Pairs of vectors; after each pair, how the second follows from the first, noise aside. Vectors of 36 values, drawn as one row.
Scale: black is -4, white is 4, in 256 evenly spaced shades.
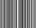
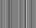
partly zeroed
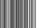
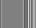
partly zeroed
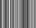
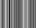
negated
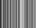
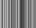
negated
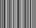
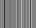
partly zeroed
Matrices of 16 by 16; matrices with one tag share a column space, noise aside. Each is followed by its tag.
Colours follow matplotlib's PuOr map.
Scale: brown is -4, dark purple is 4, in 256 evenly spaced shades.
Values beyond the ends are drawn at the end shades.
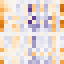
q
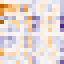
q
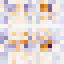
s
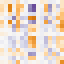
q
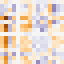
q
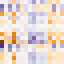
s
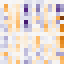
q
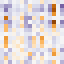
q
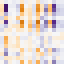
q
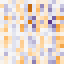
q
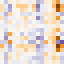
s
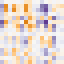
q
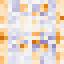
s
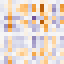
q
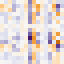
s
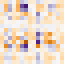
s
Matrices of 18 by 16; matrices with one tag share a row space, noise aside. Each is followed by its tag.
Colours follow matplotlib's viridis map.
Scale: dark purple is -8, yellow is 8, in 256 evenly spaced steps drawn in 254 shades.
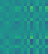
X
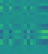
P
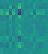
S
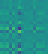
S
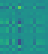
S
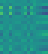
P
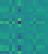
S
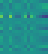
P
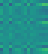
P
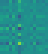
S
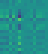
S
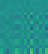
X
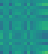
P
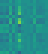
S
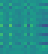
P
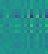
X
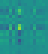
S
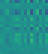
X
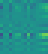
P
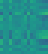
P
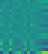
P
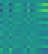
P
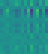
X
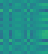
P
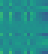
P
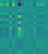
S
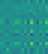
X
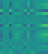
P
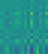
X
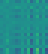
X
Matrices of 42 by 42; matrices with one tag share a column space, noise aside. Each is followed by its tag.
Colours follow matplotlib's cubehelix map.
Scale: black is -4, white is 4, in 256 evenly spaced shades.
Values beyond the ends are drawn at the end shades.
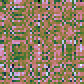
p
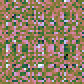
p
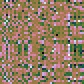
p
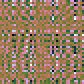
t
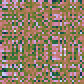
p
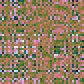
t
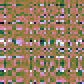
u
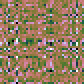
u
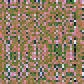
p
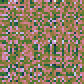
p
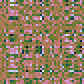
t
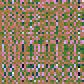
p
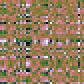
u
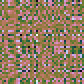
t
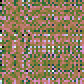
t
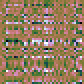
u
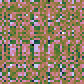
p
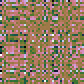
t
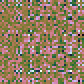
t
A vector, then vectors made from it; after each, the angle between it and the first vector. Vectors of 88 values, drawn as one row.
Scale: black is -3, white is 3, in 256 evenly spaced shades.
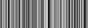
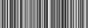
nearly opposite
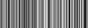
nearly parallel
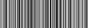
orthogonal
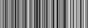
partly opposed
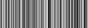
nearly parallel
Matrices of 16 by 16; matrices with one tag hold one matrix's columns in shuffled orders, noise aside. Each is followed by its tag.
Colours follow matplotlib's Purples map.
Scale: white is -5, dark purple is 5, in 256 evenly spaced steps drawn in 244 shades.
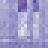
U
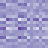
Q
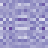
Q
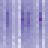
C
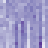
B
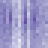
C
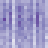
C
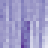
B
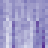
B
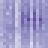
C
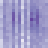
C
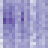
C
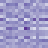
Q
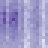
C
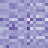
Q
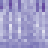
U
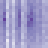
C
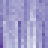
B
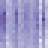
C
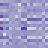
Q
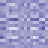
Q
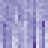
B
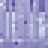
U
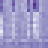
U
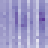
C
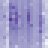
C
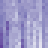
B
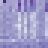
U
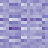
Q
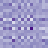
Q
